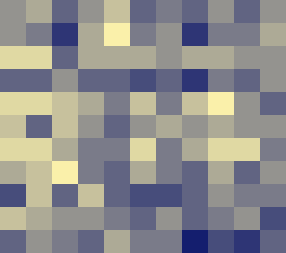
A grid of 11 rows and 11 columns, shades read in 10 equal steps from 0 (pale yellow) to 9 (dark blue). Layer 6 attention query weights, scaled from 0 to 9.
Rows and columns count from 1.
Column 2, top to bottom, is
3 5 1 6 1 6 1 2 2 3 4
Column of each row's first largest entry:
3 3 3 8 11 2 4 5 1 11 8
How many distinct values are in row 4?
5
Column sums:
37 34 46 45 47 49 53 61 40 53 52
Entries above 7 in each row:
0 2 0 1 0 0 0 0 0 0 2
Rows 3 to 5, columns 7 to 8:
4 3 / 6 8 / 5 2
